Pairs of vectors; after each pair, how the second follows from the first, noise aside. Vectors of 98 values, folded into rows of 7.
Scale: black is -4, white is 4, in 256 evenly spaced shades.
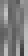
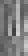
wrapped around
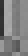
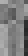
wrapped around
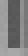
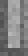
negated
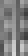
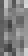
wrapped around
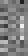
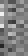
wrapped around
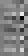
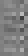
shrunk
